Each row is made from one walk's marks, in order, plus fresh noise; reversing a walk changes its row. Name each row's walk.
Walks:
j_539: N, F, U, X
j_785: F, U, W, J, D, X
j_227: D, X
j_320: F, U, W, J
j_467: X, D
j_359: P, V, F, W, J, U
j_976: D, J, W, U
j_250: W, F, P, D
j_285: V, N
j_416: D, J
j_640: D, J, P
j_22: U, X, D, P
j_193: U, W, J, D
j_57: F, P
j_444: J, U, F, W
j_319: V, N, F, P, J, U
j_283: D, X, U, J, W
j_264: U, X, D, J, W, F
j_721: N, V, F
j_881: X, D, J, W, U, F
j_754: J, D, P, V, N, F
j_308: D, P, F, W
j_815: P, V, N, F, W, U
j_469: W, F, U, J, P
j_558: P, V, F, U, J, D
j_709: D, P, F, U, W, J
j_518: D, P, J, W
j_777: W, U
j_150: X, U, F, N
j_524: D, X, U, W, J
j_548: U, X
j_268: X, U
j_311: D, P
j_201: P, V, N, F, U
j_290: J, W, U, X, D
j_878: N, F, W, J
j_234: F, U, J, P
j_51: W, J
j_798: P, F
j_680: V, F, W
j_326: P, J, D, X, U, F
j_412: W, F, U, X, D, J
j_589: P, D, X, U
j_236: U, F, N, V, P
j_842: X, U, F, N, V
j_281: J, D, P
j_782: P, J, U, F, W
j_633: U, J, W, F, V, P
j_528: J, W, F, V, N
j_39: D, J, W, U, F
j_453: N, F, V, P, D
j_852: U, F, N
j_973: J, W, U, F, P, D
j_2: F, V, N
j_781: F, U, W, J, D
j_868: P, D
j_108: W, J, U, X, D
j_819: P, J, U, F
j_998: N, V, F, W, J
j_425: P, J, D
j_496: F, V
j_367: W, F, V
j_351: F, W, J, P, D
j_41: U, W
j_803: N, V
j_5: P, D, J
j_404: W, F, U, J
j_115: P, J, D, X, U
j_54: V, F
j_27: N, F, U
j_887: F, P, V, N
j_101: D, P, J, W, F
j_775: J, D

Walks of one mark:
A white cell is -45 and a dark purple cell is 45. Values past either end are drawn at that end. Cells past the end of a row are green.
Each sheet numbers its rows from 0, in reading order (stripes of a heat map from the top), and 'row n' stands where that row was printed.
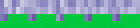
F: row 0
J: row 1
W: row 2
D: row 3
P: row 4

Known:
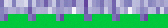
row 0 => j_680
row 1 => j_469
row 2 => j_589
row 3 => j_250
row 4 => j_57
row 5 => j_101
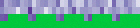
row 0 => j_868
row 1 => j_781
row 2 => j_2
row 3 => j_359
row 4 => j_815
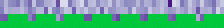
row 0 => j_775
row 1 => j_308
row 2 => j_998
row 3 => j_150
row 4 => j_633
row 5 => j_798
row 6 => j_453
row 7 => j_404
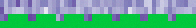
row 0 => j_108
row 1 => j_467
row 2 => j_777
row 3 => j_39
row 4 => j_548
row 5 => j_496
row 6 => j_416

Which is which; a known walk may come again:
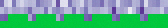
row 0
j_285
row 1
j_444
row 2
j_998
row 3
j_775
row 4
j_781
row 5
j_351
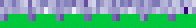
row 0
j_201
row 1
j_57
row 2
j_589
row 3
j_539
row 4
j_640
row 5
j_268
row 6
j_528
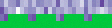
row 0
j_234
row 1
j_101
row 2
j_815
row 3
j_108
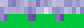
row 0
j_41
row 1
j_326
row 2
j_39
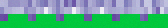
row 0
j_264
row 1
j_311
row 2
j_281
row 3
j_868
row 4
j_236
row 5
j_367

